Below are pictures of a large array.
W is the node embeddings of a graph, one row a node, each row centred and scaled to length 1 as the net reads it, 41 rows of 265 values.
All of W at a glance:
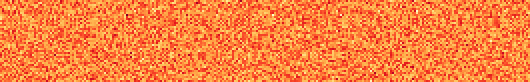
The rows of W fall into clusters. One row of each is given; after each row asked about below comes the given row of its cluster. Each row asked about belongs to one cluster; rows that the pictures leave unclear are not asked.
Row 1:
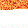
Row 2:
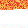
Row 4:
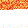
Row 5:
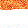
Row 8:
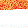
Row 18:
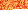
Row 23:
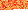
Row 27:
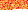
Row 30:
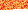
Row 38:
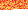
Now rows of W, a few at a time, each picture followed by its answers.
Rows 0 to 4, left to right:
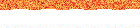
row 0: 5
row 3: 23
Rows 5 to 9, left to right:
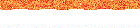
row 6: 5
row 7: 1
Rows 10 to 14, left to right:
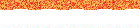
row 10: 2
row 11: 4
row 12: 2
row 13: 8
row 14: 18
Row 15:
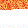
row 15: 5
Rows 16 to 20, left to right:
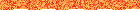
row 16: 1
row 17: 18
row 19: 2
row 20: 1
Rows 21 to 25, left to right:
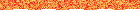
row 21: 23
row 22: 4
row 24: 30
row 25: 5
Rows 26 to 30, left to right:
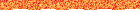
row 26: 38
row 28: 38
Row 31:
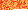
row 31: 18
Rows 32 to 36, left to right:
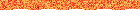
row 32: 23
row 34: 2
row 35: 27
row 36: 8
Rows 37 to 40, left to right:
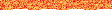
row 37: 30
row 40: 27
